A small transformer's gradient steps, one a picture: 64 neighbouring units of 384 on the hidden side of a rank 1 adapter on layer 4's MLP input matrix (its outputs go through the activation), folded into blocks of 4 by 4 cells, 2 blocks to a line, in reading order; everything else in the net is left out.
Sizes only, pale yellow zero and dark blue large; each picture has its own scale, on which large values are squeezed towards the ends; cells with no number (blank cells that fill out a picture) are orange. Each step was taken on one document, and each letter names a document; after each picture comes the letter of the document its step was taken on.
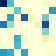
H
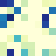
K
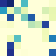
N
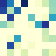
H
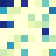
H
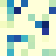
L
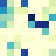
N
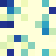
K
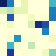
H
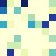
N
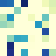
L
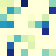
L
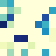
K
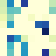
L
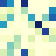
N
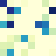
K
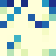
H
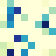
K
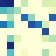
H
